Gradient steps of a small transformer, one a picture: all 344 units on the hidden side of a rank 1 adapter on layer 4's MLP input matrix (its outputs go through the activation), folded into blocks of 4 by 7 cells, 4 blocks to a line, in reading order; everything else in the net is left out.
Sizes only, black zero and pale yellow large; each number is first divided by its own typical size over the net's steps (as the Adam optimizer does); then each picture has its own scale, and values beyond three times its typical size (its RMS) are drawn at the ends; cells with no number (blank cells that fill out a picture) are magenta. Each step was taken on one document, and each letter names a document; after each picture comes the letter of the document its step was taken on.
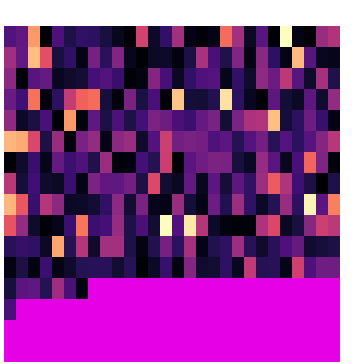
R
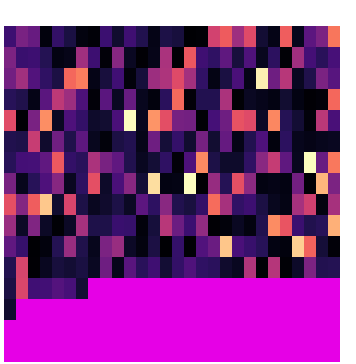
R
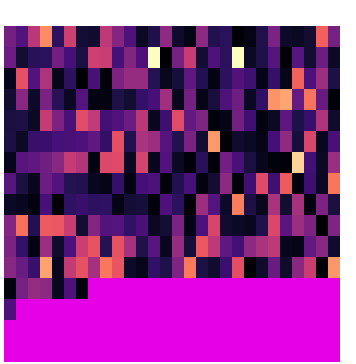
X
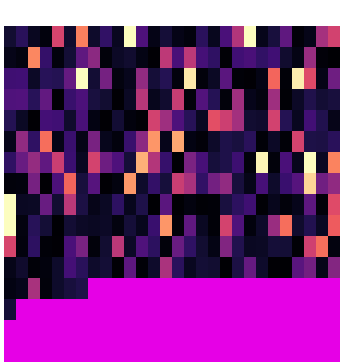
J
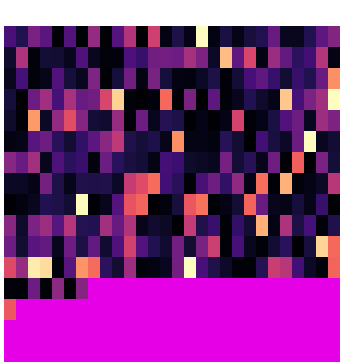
X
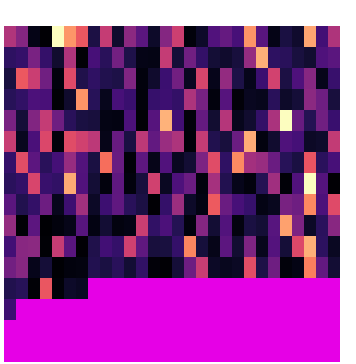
R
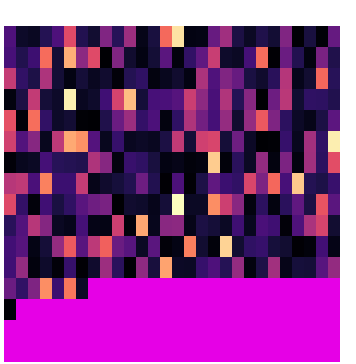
R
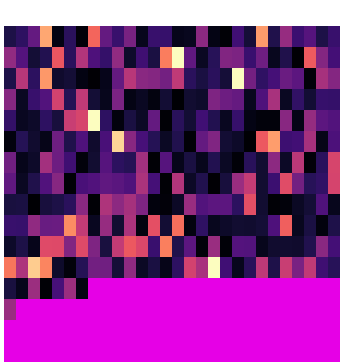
X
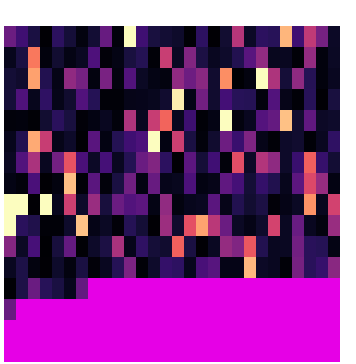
J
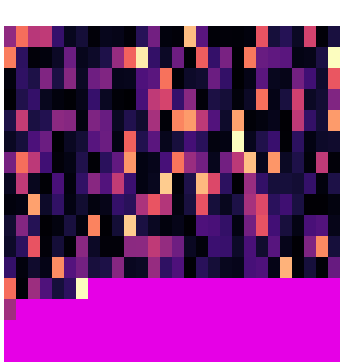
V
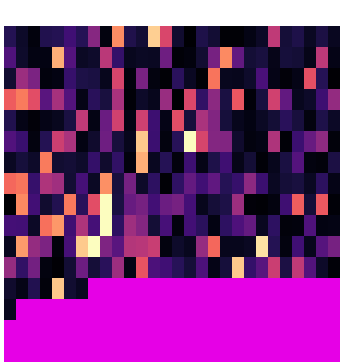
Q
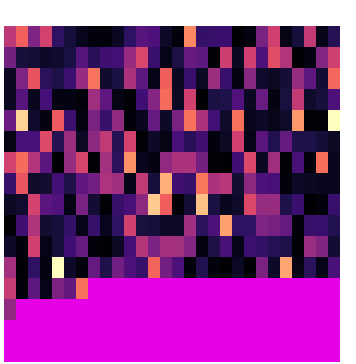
V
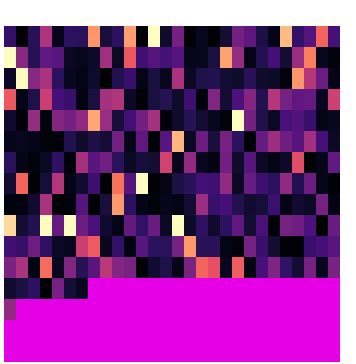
X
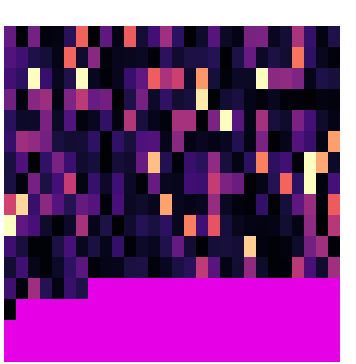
J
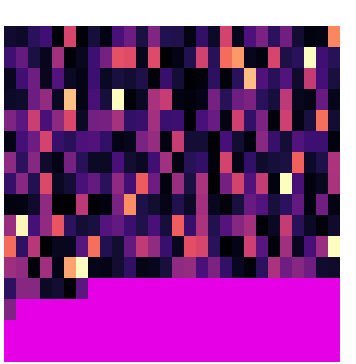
X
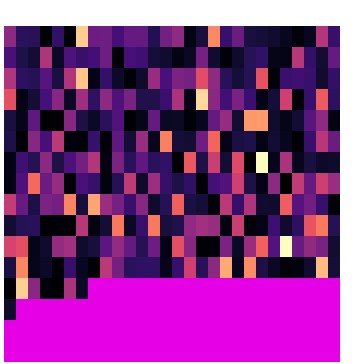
R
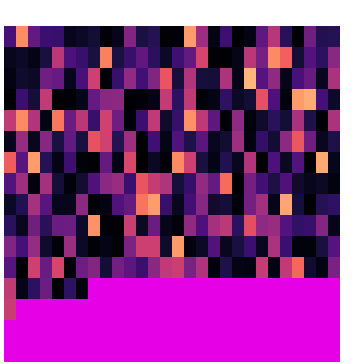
V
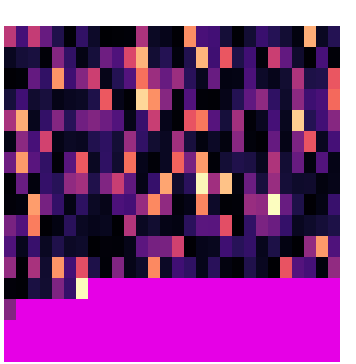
V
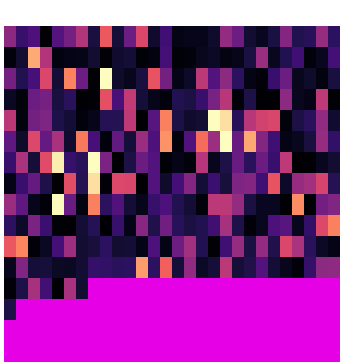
R
